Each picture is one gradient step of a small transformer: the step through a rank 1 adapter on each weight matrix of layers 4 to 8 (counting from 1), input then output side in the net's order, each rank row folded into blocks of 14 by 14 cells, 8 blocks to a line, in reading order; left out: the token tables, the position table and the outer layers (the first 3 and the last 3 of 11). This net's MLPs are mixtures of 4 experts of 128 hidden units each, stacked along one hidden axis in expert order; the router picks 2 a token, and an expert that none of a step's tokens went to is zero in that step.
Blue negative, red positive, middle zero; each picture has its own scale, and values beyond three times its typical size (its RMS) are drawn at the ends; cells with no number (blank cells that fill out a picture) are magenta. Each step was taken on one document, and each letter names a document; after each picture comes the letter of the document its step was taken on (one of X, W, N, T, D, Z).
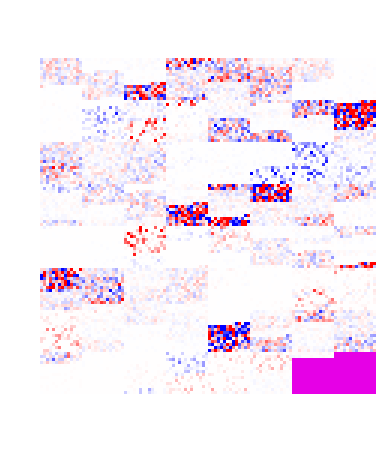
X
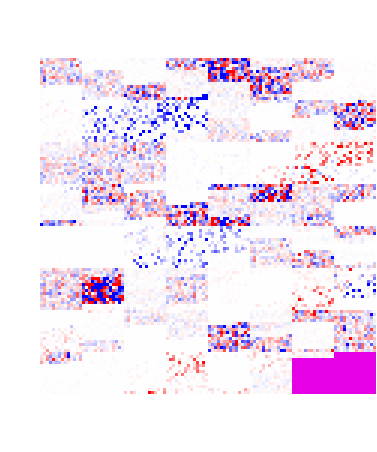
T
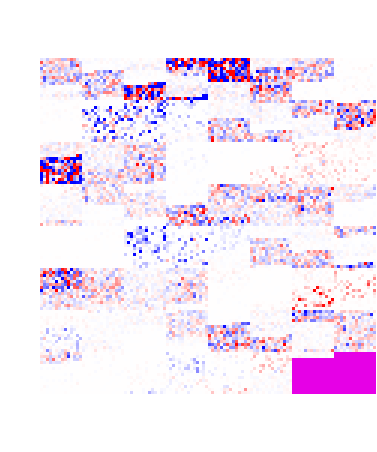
T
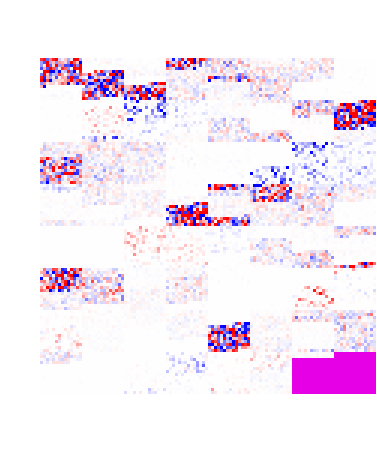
X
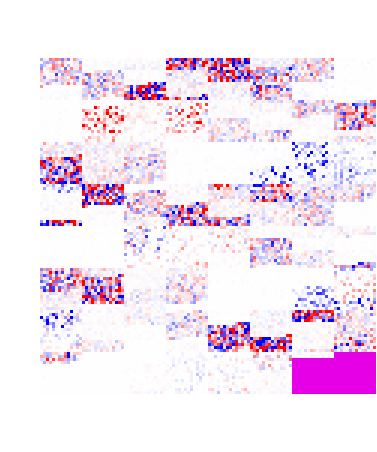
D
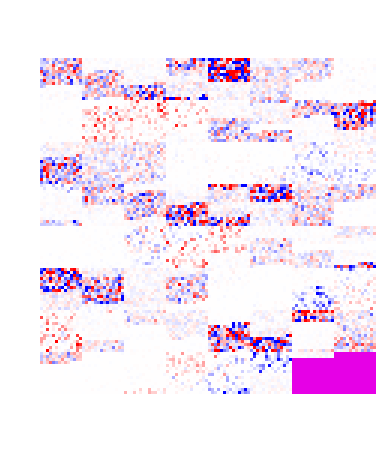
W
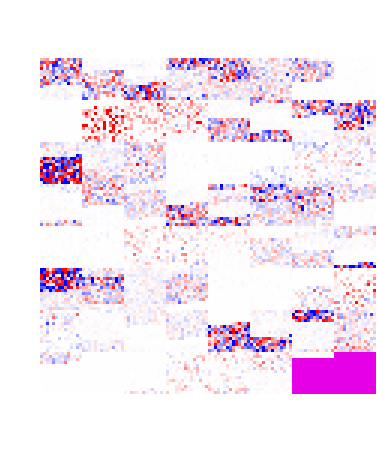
D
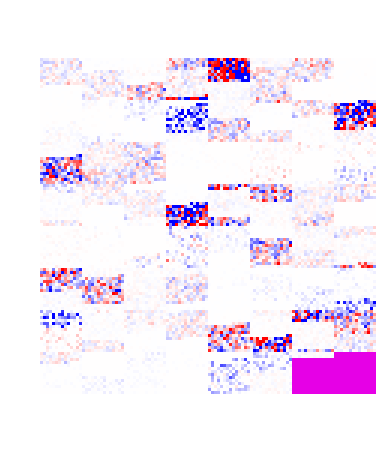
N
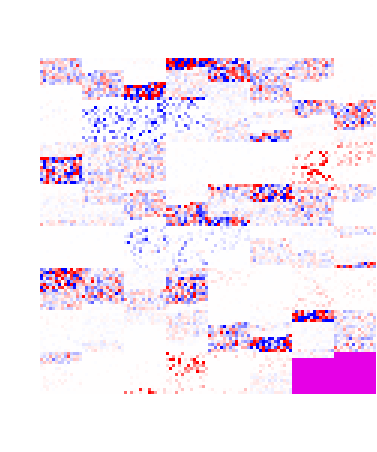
T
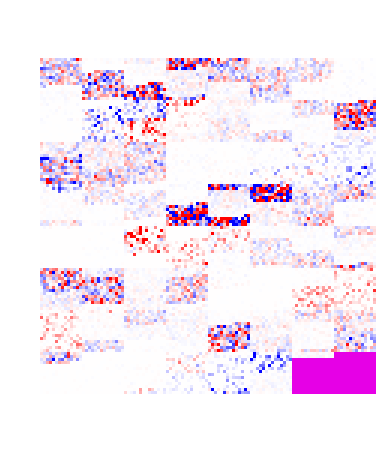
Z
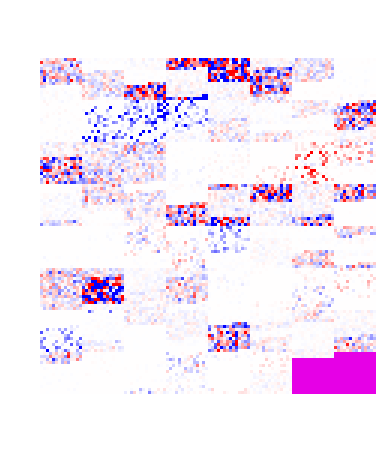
T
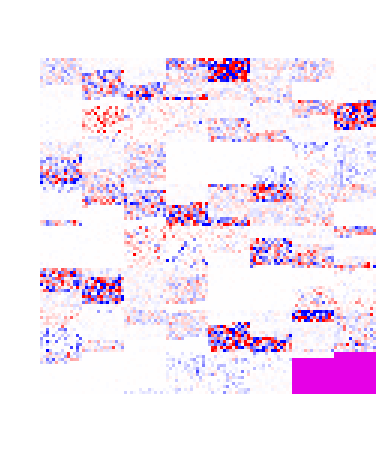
D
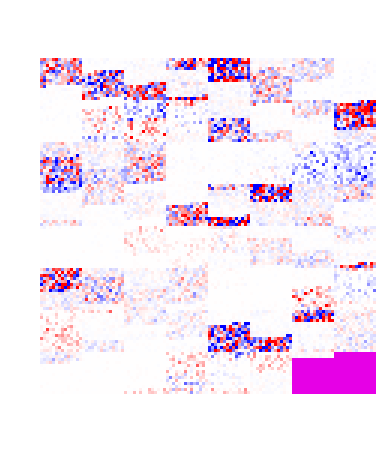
X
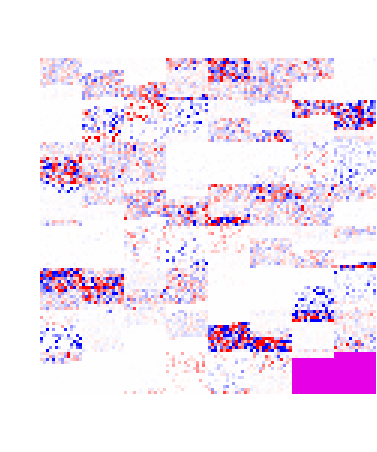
D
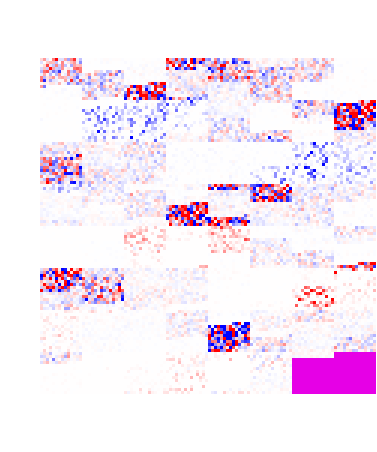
X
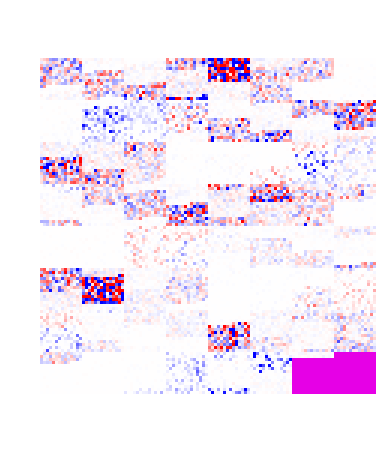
D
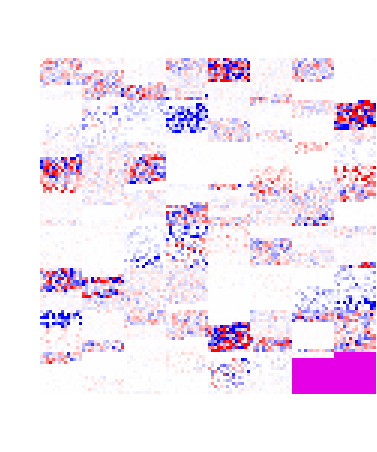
N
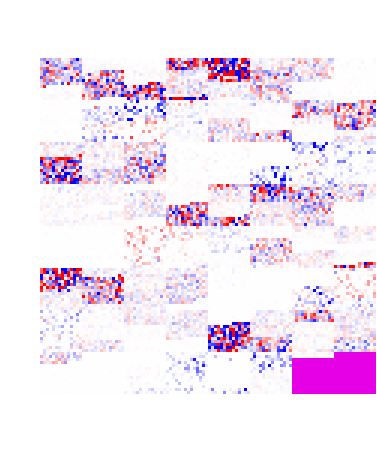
Z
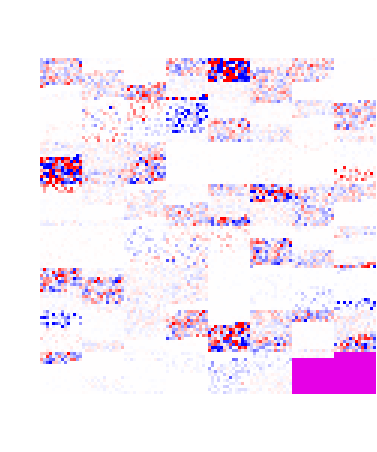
N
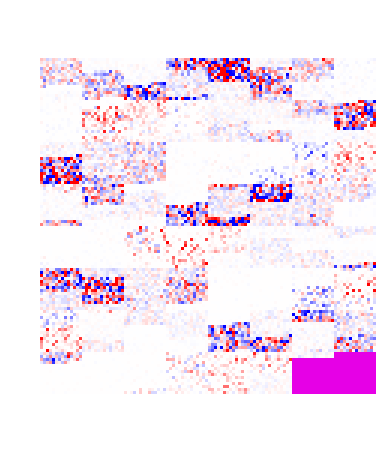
W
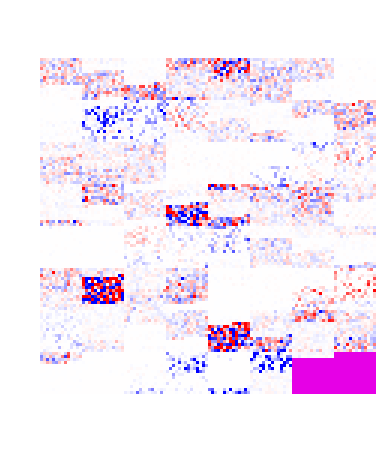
Z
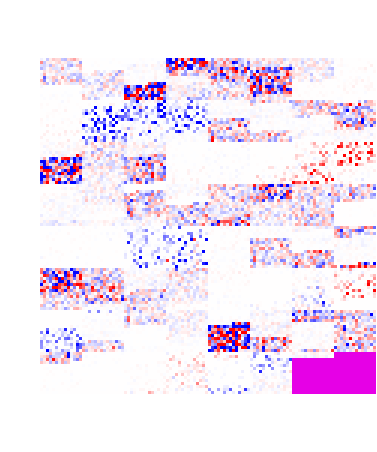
T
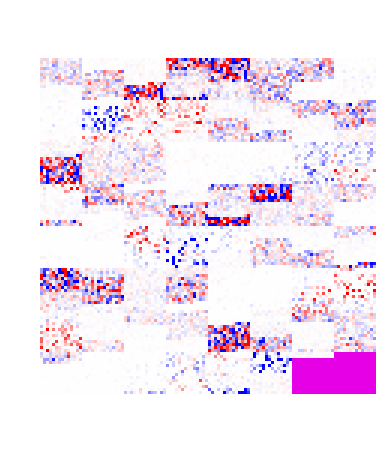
W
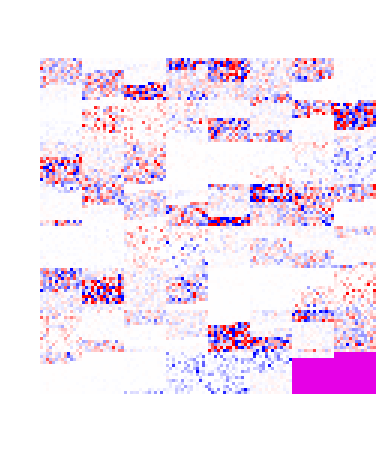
D
